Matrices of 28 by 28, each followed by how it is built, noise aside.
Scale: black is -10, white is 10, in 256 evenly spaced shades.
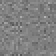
low rank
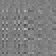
low rank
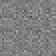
low rank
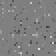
sparse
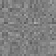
low rank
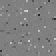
sparse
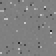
sparse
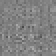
low rank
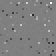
sparse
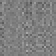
low rank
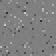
sparse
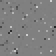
sparse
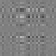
low rank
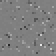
sparse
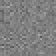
low rank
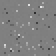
sparse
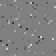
sparse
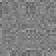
low rank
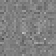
low rank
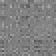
low rank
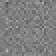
low rank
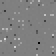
sparse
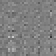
low rank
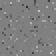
sparse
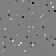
sparse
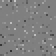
sparse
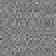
low rank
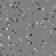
sparse
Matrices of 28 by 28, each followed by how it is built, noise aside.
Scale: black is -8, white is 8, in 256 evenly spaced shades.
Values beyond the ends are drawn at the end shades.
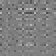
low rank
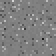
sparse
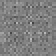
low rank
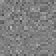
low rank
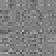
low rank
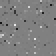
sparse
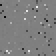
sparse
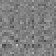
low rank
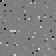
sparse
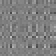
low rank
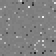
sparse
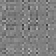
low rank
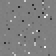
sparse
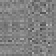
low rank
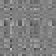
low rank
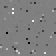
sparse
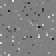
sparse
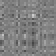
low rank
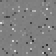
sparse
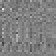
low rank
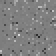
sparse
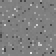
sparse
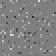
sparse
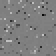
sparse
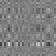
low rank
